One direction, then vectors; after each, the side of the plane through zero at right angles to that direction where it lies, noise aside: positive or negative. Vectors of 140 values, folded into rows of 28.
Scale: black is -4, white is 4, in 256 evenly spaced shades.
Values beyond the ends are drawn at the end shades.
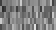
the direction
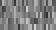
positive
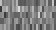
negative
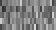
positive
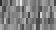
positive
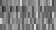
positive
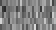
positive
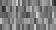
positive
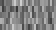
positive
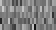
negative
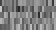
positive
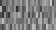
positive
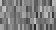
negative
